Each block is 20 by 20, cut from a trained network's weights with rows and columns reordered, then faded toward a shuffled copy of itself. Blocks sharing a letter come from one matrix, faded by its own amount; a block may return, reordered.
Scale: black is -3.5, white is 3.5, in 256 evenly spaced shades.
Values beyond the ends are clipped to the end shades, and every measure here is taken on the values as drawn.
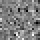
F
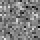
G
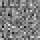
F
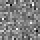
G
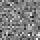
G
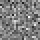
G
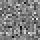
G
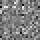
F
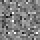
G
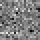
G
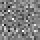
F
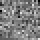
F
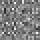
F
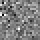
G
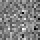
F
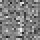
F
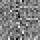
F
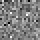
G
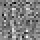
F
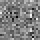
F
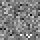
G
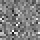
F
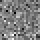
G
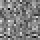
F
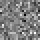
F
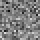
G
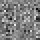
F
